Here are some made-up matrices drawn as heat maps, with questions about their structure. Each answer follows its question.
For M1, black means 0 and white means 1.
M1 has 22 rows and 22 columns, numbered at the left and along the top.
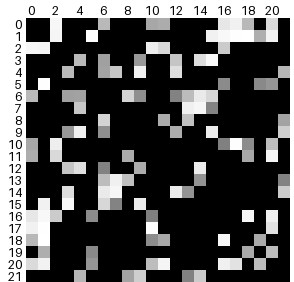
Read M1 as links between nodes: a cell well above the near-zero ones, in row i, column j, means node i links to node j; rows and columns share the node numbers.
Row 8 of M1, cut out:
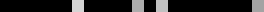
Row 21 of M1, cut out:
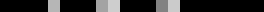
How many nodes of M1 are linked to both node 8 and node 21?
1
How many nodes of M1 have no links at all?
0
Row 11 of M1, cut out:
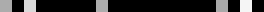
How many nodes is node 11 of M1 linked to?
5
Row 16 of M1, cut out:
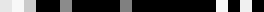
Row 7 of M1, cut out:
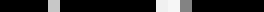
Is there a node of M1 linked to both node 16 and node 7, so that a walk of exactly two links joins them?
no
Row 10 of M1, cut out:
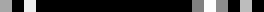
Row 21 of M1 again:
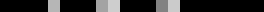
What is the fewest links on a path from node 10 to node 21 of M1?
4
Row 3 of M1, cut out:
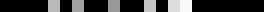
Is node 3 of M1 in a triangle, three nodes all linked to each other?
yes
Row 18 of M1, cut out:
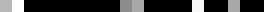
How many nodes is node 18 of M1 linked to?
6
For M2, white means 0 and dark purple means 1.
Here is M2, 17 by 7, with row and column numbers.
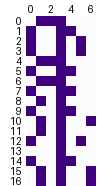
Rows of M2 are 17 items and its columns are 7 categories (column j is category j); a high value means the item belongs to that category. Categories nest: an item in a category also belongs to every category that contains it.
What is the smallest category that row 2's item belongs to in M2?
5
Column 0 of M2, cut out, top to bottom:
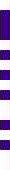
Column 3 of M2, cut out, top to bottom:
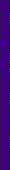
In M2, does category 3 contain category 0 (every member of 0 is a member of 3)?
yes
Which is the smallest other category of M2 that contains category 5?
0
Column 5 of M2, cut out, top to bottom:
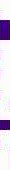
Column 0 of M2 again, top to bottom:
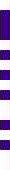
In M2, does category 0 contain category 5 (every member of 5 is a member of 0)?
yes
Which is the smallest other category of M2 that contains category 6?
1
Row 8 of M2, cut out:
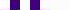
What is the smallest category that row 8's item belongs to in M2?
1
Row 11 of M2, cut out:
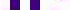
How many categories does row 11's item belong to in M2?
2
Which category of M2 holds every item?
3
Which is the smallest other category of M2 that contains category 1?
3
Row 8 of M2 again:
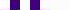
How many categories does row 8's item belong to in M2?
2
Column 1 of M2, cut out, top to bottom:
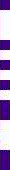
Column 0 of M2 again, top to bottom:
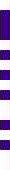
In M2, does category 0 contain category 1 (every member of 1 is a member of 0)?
no
